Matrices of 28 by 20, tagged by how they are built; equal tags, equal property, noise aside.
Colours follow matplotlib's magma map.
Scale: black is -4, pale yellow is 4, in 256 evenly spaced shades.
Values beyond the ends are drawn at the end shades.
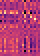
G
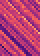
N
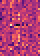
G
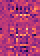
G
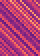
N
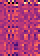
G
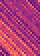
N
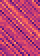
N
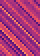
N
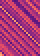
N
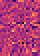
G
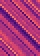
N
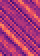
N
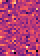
G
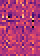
G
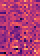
G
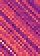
N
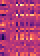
G
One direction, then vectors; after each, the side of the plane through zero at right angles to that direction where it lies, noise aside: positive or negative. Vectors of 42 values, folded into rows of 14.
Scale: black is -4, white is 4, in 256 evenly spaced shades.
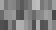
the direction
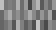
positive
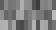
negative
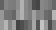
negative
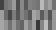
negative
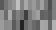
negative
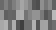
negative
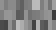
positive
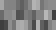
positive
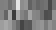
negative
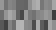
positive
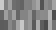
positive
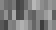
positive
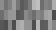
positive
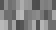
negative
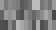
positive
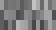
positive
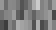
positive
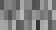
negative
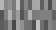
positive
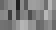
positive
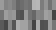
positive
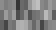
positive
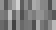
positive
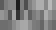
positive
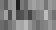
positive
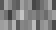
negative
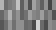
positive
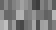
negative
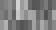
negative
